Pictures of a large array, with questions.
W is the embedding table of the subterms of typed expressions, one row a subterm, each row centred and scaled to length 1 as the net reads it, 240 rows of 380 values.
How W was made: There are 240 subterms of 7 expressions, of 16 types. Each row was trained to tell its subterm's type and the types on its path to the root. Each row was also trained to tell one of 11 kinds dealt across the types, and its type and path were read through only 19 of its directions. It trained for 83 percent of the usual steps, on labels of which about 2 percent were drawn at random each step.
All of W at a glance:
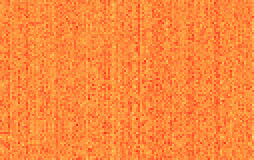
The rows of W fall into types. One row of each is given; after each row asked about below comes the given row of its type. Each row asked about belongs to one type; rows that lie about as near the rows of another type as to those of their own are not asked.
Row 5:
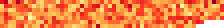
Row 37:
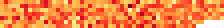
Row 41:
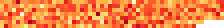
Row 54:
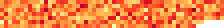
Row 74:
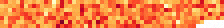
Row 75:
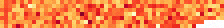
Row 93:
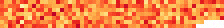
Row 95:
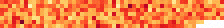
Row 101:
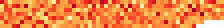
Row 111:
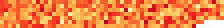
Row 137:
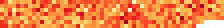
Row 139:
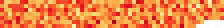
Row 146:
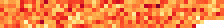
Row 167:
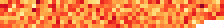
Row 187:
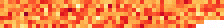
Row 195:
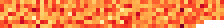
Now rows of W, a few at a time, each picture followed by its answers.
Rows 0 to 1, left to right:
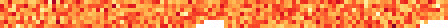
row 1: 37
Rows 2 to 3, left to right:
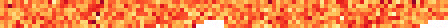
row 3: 146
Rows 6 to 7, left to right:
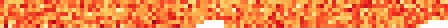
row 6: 146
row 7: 74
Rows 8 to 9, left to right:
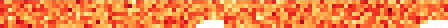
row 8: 5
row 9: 74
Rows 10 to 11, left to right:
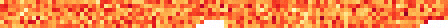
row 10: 101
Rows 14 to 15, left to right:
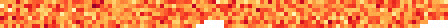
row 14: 75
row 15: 111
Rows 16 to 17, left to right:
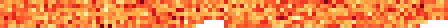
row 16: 139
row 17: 95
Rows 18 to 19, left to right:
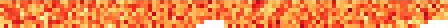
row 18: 41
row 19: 75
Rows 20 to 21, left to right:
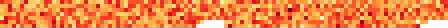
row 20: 74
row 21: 41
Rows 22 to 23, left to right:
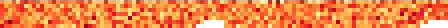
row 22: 5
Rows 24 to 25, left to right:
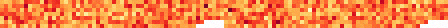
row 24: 5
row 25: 54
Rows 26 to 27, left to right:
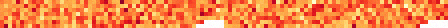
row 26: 195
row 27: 54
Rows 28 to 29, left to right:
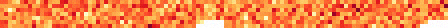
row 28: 137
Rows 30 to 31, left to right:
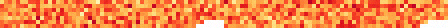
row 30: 195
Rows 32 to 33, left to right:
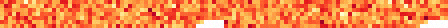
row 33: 167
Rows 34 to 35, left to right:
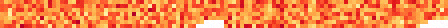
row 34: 167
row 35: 167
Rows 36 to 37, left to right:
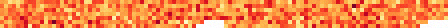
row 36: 146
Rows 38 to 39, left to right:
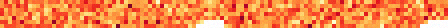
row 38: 146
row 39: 74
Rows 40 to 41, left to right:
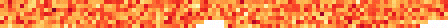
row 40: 37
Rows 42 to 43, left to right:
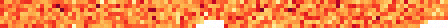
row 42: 41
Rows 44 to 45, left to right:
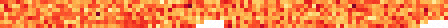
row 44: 41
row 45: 137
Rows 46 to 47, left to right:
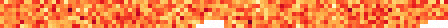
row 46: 93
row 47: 139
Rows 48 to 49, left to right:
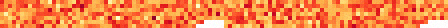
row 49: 74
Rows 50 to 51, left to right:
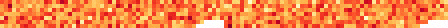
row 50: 111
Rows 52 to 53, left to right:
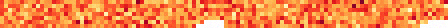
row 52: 93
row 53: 101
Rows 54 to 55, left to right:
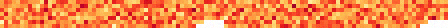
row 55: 37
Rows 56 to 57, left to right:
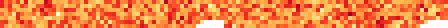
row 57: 139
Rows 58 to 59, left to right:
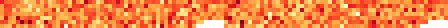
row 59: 93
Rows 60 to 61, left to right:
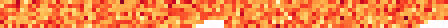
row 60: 167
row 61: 195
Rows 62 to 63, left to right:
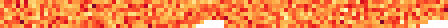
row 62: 54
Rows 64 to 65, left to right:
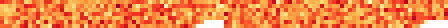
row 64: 195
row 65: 5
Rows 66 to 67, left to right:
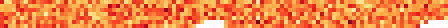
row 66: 5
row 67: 75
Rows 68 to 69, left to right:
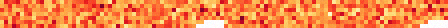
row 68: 75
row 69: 93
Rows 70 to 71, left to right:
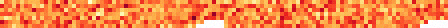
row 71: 187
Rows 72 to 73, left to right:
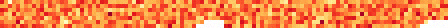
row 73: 5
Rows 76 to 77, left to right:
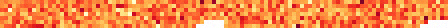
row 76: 75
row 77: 93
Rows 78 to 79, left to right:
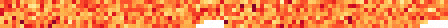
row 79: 167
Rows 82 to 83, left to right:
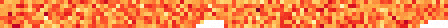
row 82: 74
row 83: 187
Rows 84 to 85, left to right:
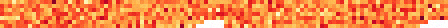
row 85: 5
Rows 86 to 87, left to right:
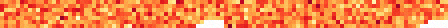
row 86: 187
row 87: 146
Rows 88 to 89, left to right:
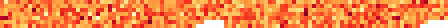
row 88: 187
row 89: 74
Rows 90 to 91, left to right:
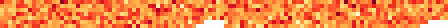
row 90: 195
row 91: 5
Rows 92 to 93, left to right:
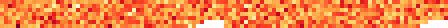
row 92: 93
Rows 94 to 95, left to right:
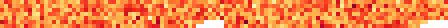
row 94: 37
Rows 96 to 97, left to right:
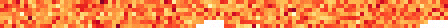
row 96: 101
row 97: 95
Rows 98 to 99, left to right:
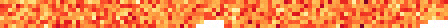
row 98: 167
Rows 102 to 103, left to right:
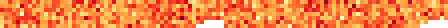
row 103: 101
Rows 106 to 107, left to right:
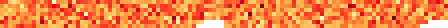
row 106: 37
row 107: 187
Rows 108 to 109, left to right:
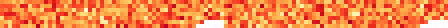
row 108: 146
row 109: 187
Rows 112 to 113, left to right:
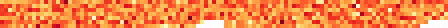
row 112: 5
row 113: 167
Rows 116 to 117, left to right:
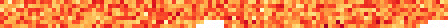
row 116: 95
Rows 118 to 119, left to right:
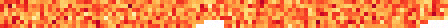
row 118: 187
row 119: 187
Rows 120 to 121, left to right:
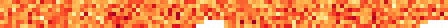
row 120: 41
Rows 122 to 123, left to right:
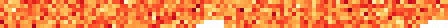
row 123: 37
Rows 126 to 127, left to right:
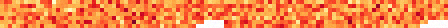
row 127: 5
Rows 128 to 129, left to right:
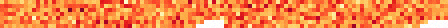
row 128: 101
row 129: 5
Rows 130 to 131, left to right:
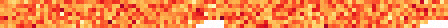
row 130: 37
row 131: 139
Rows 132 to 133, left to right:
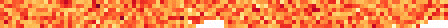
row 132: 139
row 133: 37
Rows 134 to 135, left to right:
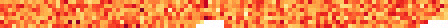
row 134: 167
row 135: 195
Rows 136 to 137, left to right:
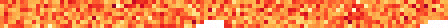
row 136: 95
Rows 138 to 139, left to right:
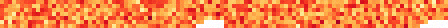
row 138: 54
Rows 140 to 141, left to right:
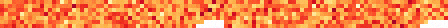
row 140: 41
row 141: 137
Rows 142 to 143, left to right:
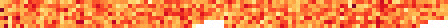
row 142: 75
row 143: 195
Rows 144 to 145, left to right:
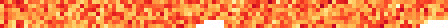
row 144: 5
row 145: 146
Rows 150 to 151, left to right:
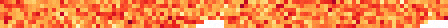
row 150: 111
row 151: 74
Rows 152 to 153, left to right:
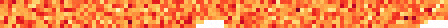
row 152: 95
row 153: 111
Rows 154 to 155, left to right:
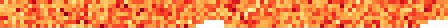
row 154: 195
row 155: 37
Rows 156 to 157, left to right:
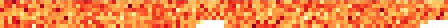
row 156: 75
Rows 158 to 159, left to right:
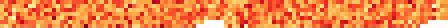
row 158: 95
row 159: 37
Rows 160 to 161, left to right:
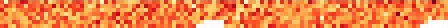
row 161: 111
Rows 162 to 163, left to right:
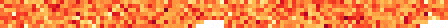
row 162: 139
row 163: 41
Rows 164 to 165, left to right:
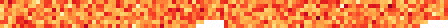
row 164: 95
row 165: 167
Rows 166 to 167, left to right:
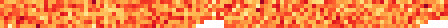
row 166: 139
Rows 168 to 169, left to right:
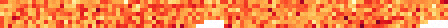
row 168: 195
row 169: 139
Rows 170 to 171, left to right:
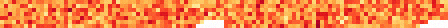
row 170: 75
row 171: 111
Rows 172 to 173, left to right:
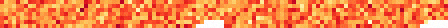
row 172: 195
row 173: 137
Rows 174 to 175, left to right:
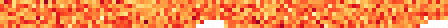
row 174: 195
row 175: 75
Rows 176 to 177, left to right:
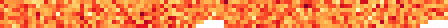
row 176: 139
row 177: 146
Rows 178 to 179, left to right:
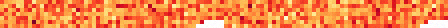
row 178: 95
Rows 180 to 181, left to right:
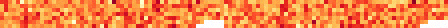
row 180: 111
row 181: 74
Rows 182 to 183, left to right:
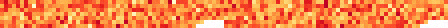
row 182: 167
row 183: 74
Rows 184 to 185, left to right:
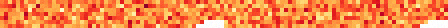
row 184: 146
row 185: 54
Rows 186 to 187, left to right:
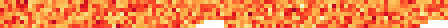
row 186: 74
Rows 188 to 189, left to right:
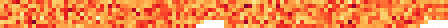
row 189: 74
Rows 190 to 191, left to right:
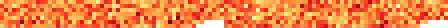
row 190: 37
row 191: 139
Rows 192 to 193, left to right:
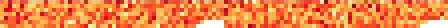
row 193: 167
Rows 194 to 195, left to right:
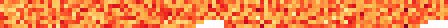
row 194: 95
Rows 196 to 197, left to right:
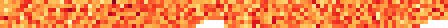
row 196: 74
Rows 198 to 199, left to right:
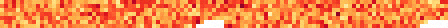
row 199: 167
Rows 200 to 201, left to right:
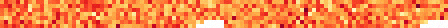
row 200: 146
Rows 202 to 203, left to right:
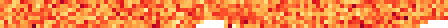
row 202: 54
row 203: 139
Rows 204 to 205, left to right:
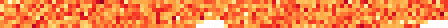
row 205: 41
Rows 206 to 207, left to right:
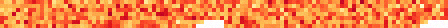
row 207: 95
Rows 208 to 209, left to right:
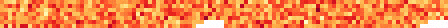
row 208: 167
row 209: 187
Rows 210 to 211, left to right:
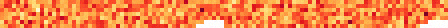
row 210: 54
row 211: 139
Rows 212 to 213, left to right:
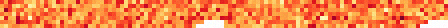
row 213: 101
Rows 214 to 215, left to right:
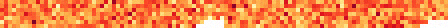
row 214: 101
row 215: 111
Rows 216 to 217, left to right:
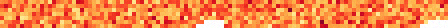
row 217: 5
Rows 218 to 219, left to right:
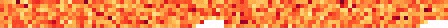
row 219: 139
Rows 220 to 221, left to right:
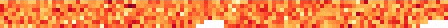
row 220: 93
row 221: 146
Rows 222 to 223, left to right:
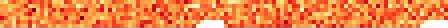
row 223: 146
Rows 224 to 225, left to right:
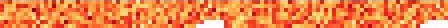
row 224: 195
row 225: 137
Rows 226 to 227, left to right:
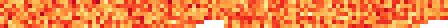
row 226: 137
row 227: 5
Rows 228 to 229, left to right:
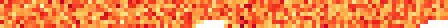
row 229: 37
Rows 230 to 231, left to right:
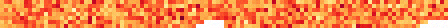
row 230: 54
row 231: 139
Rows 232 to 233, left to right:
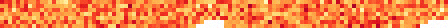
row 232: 195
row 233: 101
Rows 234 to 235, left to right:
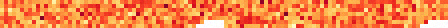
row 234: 74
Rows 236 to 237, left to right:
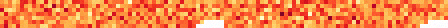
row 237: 187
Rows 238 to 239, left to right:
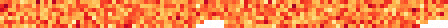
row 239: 187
